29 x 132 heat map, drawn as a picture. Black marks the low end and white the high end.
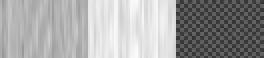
The table splits into one row of 3 panels. Panel 1,1: high, streaked downward, faint in contrast. Panel 1,2: very high, streaked downward, faint in contrast. Panel 1,3: low, checkered.
